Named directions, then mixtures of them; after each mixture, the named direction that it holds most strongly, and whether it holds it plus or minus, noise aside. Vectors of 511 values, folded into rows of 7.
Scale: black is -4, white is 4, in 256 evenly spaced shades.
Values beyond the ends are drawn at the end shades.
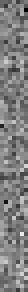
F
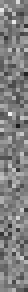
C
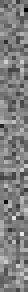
F, plus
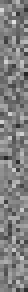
C, plus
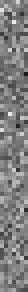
C, plus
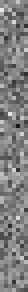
C, plus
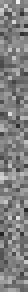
C, plus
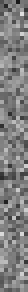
F, plus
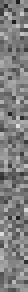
C, minus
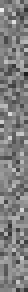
C, plus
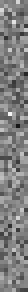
C, plus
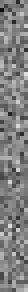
C, minus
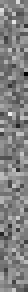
C, plus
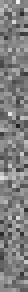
C, plus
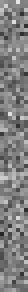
C, plus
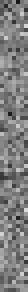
C, minus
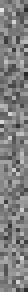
C, plus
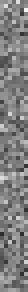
F, minus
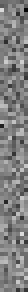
F, plus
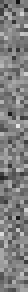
C, minus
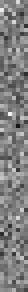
C, plus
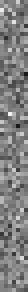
C, plus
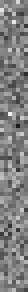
C, plus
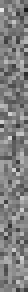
C, plus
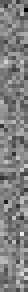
F, plus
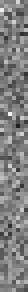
C, plus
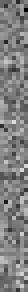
F, plus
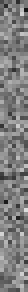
F, plus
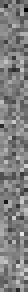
F, plus
